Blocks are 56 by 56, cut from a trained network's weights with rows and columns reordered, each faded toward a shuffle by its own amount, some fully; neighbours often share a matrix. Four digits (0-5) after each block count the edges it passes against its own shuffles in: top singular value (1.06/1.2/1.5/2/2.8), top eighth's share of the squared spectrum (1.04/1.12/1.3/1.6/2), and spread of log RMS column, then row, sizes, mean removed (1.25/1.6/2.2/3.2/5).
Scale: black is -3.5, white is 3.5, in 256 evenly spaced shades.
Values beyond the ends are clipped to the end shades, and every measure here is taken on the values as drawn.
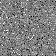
0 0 0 0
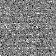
2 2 2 0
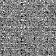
2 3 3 0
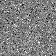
0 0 0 0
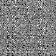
2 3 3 0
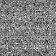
2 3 2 0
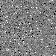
0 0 0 0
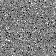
0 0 0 0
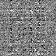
3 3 2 1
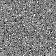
0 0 0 0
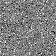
0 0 0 0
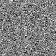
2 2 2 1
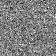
1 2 0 0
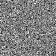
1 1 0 0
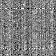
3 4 1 2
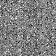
1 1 1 0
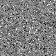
0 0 0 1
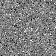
0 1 0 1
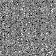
1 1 0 0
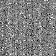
2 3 0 2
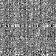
3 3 0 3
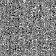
2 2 0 1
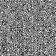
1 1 0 0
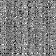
3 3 1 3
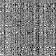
4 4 1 3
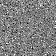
0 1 0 0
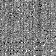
3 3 0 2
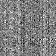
3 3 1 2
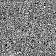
1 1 0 0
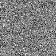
2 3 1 0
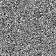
2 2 0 0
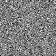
1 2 0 0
